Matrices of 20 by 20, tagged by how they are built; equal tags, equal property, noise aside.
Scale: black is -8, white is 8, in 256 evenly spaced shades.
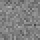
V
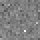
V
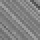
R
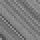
R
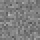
V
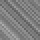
R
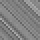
R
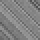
R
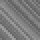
R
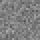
V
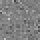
V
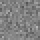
V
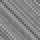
R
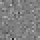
V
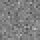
V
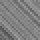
R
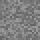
V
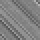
R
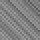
R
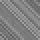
R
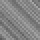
R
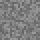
V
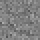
V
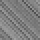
R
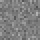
V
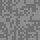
V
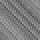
R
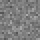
V
